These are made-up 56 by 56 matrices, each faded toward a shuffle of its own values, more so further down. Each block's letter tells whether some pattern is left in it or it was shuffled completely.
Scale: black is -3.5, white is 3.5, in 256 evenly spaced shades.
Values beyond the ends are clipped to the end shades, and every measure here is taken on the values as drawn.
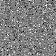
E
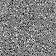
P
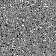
P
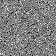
P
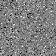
E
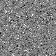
P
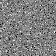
P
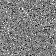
P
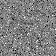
P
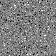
P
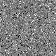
E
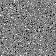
P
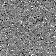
E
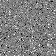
E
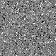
E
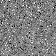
P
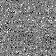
E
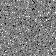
P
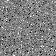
P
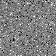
E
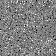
E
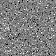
E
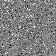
P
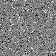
E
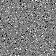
P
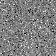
P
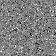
E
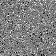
E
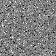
P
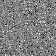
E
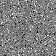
P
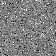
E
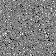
E
